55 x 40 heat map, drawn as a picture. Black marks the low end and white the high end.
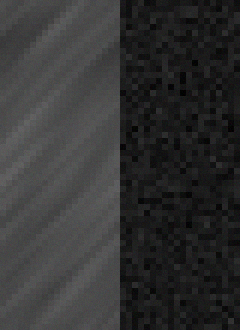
It is made of 1 by 2 panels. Panel 1,1: low, slanting up to the right, faint in contrast. Panel 1,2: very low, fine-grained, faint in contrast.
